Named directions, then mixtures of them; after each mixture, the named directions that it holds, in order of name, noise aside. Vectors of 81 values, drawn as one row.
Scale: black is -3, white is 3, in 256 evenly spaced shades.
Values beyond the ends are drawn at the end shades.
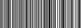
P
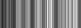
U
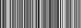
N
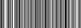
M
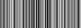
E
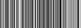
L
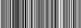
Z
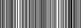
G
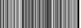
E, L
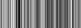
G, M, U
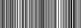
G, Z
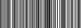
E, P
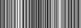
E, G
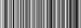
M, U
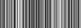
E, G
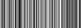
L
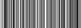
M, N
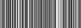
G, P, Z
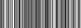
E, M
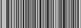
L, N, U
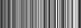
P, U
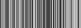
L, P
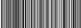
N, Z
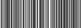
N, P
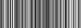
L, M, Z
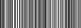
G, M, N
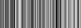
L, P, U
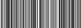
N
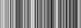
E, U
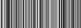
N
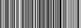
L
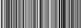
N
